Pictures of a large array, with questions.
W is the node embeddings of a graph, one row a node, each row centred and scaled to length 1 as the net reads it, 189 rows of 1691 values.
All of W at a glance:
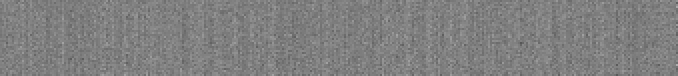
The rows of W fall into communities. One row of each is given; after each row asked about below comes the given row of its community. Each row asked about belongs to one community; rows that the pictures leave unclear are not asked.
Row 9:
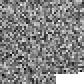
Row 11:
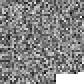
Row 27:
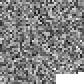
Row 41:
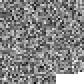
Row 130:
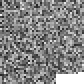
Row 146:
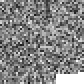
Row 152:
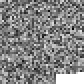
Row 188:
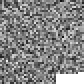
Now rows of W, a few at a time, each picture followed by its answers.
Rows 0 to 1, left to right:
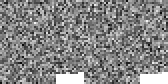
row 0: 9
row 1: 152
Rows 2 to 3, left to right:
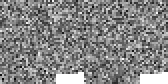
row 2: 27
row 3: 152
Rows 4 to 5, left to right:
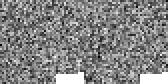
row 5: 11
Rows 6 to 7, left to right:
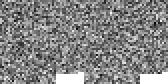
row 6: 152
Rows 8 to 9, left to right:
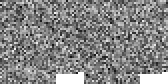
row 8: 27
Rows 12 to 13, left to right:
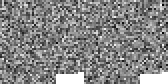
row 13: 152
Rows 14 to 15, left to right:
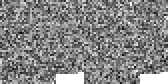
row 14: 130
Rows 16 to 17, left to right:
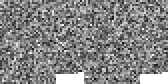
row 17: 130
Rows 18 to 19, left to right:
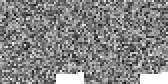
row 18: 11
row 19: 188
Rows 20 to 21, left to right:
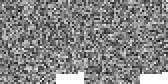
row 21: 130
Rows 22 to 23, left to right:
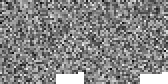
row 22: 27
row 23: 41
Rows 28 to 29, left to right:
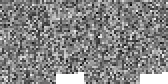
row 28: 27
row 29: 27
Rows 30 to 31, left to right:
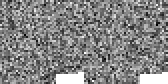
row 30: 130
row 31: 9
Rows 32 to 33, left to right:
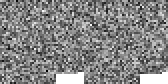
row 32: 11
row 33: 188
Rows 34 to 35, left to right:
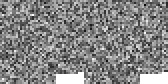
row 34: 146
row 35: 152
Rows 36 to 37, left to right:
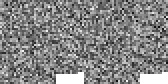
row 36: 152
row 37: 146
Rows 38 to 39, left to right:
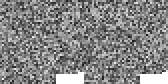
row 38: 152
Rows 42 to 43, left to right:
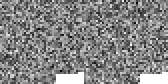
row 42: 146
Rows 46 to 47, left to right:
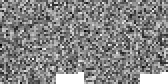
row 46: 152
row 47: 11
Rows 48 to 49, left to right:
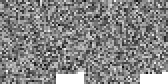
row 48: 188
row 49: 27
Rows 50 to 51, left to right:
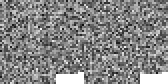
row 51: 188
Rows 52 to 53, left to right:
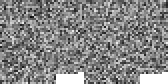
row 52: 146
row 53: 9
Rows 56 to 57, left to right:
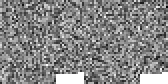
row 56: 152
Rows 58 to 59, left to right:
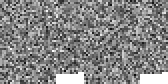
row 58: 130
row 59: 146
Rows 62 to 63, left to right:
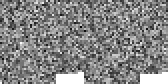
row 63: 188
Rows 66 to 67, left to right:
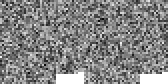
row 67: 27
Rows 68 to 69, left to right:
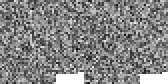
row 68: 9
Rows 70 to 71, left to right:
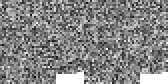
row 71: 152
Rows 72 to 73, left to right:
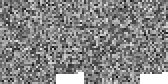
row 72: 130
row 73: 146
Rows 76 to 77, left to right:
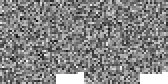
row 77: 27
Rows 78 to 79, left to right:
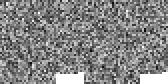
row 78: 146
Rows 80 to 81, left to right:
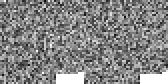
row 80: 152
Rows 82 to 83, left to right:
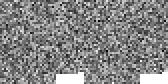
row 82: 146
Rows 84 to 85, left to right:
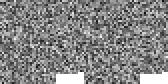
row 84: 146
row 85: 146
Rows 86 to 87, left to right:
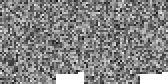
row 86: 146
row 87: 188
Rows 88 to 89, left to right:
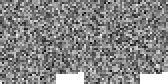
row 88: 146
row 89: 146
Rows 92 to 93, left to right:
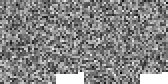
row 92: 146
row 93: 11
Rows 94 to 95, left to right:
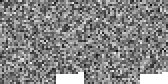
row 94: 188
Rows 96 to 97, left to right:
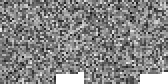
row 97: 41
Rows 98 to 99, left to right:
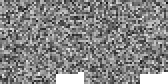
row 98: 11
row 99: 152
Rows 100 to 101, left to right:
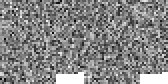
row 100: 11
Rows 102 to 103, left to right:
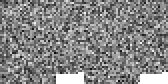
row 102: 188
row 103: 11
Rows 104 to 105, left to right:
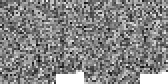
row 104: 130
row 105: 130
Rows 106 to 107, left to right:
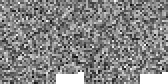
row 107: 188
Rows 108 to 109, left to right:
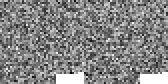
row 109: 130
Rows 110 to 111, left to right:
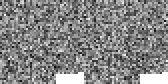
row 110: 130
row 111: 130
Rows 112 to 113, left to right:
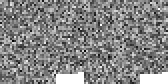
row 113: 9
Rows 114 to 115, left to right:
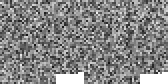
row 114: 9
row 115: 130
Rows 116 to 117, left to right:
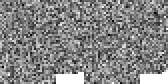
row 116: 152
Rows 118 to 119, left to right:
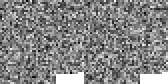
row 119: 188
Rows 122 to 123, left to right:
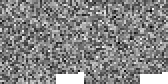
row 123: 188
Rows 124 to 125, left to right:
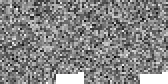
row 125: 41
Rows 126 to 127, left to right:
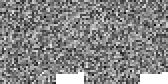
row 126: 152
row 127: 11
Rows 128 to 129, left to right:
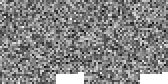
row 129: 27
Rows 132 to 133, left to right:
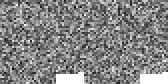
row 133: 27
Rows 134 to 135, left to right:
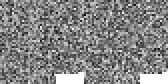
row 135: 146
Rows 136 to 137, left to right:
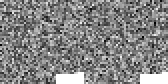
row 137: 27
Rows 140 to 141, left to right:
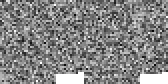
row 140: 27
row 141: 130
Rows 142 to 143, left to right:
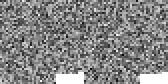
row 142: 27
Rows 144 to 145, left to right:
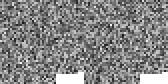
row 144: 27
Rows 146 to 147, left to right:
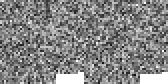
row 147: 146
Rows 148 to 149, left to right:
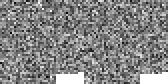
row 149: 27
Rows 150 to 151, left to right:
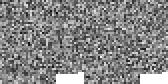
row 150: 130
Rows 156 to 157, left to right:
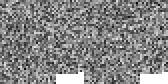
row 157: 152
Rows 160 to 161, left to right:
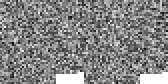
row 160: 152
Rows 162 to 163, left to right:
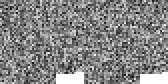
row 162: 130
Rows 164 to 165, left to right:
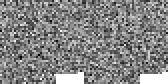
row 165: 130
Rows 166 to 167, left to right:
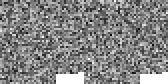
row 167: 27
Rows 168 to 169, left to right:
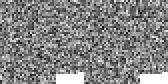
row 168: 152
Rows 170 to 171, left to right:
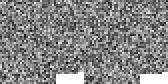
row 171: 146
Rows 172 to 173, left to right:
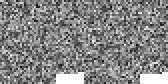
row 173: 11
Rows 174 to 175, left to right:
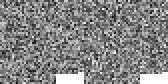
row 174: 188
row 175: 27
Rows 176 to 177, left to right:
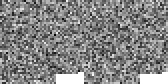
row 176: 130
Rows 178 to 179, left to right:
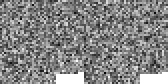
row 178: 146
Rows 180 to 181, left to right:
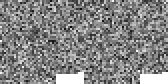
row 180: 188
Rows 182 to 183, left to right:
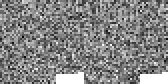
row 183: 130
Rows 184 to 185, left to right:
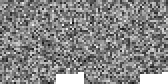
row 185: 9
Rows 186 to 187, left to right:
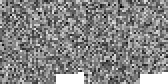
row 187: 152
